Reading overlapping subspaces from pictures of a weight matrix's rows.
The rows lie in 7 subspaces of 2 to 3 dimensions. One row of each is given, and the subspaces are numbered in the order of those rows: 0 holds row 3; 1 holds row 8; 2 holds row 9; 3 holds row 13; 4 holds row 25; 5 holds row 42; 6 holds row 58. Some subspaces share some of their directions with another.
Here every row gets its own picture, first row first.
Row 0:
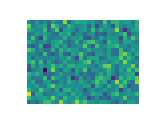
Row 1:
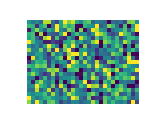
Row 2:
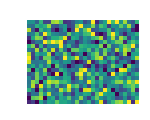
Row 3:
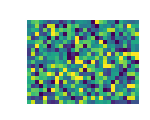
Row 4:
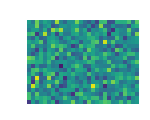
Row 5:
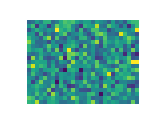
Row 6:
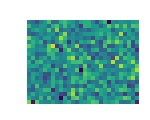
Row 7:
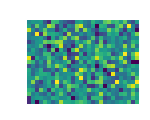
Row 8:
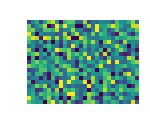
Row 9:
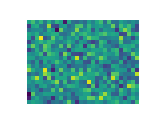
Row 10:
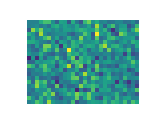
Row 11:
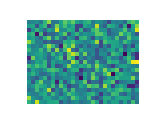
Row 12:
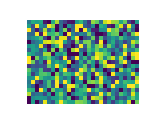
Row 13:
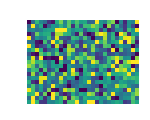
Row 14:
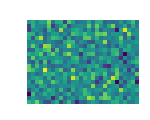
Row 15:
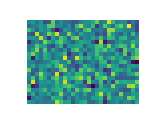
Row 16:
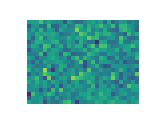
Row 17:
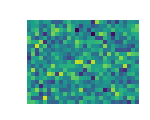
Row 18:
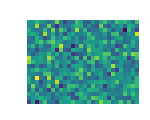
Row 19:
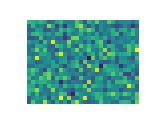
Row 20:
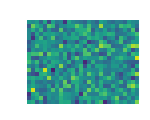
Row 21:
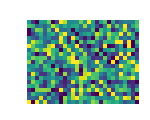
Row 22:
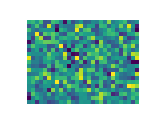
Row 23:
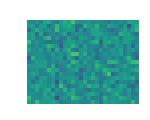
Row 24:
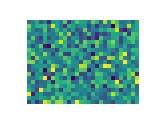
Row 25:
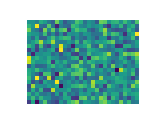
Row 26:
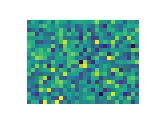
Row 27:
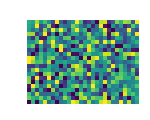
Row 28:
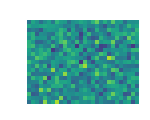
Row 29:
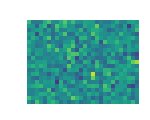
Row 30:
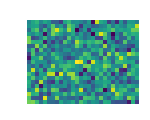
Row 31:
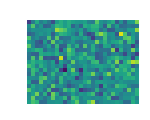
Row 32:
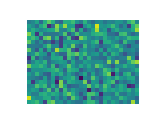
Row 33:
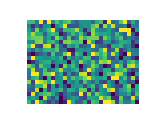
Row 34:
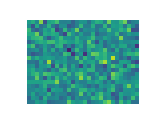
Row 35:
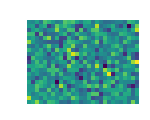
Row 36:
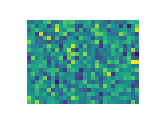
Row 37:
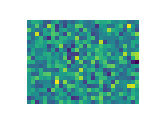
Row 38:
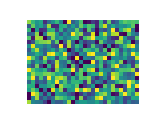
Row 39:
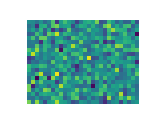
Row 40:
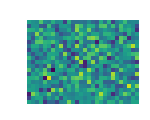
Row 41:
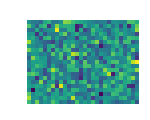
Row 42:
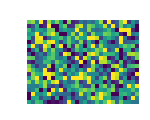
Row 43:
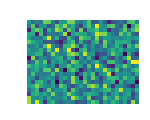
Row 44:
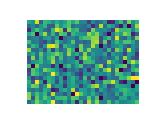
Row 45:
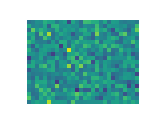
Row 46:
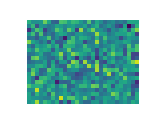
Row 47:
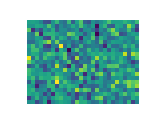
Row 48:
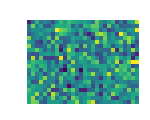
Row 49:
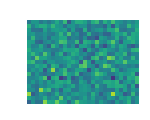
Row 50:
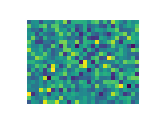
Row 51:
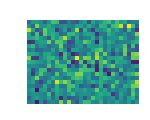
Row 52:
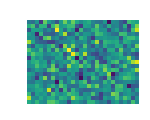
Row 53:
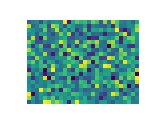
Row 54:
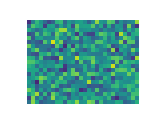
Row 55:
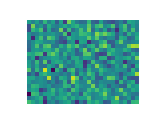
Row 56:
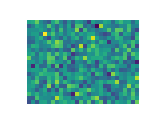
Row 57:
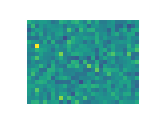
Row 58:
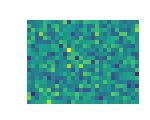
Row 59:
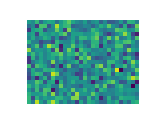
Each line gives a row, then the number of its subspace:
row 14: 2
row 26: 2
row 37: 0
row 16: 6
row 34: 5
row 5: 3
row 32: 1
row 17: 0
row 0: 2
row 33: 5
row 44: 4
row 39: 4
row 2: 0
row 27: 4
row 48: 3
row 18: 4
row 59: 4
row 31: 3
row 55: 5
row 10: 6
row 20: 5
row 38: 6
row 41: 6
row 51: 1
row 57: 1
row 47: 6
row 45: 6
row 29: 0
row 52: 5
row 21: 1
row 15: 4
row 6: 1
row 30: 0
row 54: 3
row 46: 1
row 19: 1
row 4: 4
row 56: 4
